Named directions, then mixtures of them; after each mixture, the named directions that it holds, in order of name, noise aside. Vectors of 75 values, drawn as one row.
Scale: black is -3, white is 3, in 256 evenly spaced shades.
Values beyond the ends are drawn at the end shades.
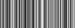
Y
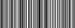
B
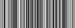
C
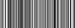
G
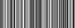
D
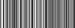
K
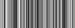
C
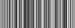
C, Y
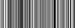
G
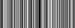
B, D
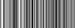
B, C, K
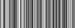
C, K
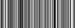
B, G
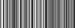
K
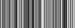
C, Y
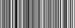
C, D, Y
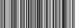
B, C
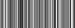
B, G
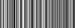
D, K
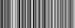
C, K, Y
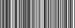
D, Y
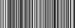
G, K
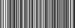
D, G, K
